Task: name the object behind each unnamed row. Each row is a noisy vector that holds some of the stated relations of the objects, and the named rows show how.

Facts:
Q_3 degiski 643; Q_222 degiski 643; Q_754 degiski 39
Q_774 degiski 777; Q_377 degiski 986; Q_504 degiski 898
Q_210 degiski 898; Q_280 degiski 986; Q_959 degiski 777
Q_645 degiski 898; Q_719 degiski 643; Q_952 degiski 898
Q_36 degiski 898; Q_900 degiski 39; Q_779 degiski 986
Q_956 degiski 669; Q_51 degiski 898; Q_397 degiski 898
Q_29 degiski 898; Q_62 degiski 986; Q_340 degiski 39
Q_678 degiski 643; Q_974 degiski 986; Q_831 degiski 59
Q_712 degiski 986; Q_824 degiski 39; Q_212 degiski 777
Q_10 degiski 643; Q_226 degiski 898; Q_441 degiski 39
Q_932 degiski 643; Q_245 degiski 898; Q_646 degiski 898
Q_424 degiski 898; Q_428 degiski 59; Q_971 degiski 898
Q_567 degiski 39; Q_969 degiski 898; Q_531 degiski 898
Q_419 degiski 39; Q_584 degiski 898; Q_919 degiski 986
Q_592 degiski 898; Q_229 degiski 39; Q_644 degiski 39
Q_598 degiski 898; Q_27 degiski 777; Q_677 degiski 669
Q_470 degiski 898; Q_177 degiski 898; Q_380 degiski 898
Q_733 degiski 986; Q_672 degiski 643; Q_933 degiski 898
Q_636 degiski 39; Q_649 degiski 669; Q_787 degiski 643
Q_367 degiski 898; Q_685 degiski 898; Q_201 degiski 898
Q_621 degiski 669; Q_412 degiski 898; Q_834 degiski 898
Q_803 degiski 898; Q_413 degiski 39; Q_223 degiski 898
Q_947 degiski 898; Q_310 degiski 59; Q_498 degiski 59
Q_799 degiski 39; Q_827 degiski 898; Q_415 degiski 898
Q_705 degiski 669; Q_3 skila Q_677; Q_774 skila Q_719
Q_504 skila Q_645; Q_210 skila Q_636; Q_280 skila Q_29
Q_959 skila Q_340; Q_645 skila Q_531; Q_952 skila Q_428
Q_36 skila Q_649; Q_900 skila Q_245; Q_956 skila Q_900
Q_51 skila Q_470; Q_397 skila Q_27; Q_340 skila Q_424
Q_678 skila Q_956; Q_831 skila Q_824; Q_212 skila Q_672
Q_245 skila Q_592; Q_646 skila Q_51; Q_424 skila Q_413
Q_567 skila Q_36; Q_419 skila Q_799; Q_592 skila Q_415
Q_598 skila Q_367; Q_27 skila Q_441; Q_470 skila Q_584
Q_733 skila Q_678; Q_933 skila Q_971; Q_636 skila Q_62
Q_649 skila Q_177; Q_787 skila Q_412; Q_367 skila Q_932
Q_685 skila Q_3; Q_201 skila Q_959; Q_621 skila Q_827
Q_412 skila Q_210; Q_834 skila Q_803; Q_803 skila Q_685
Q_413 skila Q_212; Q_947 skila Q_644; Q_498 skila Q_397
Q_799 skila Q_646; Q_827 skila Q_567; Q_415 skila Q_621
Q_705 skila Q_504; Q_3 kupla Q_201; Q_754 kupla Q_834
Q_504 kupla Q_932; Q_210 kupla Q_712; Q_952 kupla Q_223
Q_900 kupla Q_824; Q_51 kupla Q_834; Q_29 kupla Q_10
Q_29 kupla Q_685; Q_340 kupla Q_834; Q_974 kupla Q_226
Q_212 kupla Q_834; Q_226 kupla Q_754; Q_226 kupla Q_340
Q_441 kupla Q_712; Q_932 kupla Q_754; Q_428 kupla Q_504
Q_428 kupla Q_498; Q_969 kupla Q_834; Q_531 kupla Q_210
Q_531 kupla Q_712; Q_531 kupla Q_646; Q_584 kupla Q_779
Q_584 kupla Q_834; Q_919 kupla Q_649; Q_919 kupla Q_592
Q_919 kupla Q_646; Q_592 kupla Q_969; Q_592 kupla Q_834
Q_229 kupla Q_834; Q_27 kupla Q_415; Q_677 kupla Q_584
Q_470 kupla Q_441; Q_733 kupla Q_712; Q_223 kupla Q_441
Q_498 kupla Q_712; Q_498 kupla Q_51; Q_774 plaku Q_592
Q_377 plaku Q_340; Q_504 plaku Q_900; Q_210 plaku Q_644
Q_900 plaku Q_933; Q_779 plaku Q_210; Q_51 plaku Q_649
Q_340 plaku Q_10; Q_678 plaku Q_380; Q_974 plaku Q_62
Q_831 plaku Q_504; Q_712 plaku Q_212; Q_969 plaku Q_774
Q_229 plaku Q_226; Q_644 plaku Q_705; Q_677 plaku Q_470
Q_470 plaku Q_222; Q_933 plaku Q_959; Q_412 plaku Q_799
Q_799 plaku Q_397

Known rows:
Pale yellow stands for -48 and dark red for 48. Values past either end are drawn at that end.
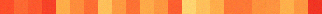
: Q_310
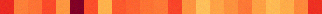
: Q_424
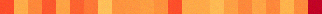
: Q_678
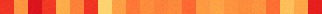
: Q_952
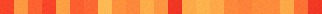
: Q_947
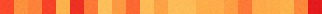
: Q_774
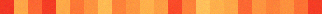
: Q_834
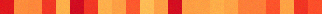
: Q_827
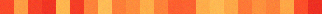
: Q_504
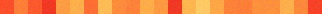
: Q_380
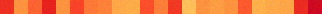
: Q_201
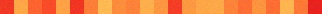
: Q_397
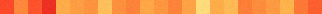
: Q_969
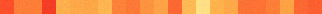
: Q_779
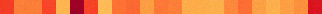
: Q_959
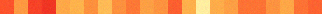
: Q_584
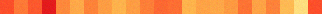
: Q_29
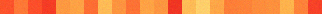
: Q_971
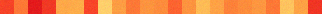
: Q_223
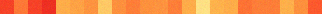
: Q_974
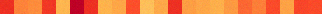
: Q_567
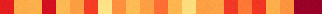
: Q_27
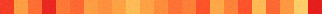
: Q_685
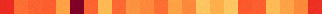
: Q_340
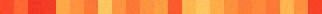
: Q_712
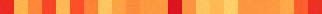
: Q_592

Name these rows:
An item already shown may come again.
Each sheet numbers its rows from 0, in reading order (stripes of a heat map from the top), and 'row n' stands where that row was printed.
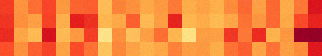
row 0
Q_787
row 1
Q_621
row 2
Q_27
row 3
Q_636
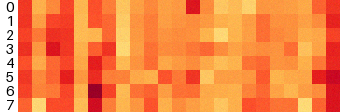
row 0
Q_592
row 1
Q_498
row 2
Q_428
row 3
Q_952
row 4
Q_419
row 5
Q_201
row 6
Q_959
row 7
Q_799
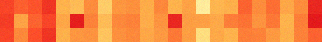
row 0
Q_677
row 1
Q_397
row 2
Q_969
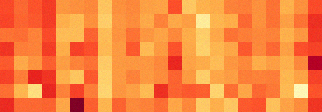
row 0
Q_62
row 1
Q_677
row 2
Q_644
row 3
Q_649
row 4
Q_956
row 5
Q_531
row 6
Q_900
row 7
Q_340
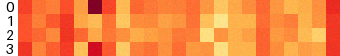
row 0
Q_413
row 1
Q_932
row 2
Q_10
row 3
Q_212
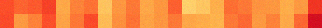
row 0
Q_310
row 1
Q_705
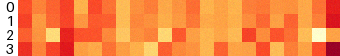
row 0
Q_831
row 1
Q_787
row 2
Q_824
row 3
Q_3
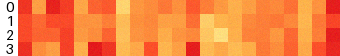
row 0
Q_733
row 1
Q_377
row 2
Q_222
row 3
Q_621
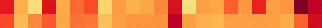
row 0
Q_415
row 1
Q_245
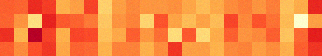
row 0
Q_441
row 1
Q_824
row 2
Q_470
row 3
Q_933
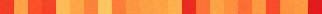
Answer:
Q_210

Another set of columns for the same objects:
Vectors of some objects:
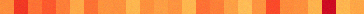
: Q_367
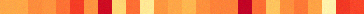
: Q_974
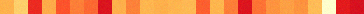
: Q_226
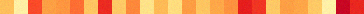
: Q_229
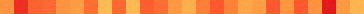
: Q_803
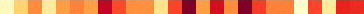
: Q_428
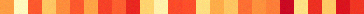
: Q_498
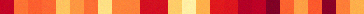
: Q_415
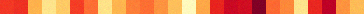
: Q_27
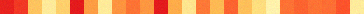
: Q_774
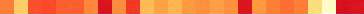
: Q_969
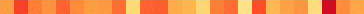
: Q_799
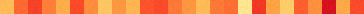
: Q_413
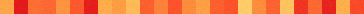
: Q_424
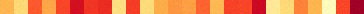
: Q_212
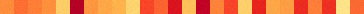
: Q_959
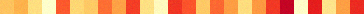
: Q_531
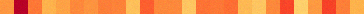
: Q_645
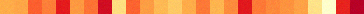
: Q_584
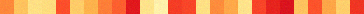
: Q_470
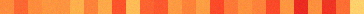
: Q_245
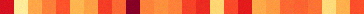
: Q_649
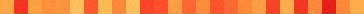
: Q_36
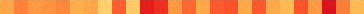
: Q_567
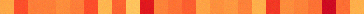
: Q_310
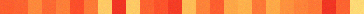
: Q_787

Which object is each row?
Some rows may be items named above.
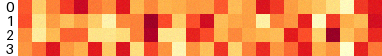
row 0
Q_932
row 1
Q_441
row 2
Q_210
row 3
Q_504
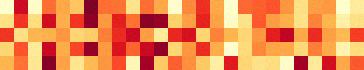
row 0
Q_29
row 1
Q_10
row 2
Q_223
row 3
Q_10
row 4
Q_824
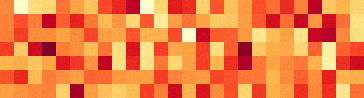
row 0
Q_733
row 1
Q_831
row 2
Q_705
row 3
Q_779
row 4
Q_677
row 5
Q_377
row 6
Q_959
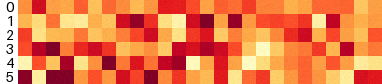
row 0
Q_62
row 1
Q_952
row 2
Q_223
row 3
Q_201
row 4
Q_685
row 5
Q_834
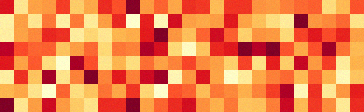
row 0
Q_649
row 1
Q_900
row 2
Q_644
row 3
Q_415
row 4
Q_933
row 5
Q_685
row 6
Q_531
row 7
Q_712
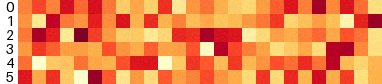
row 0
Q_831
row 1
Q_340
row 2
Q_3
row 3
Q_705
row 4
Q_733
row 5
Q_933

